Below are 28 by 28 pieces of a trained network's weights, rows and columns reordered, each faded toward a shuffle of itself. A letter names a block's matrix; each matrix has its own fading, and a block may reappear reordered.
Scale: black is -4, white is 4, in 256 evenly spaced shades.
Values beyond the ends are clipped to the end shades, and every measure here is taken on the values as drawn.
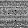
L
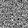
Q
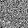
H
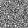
Q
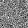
H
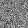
Q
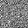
Q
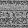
L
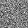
H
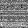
L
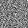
Q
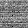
L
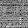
L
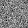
H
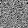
H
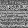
L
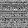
L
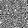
H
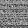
L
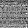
L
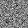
Q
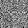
Q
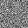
Q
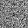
Q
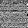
L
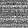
L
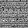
L
